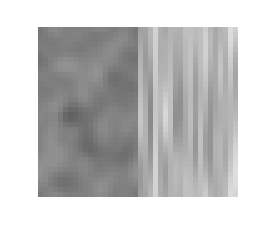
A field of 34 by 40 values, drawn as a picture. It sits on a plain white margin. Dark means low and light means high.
It is made of 1 by 2 panels. Panel 1,1: middling, blotchy, faint in contrast. Panel 1,2: high, streaked downward.
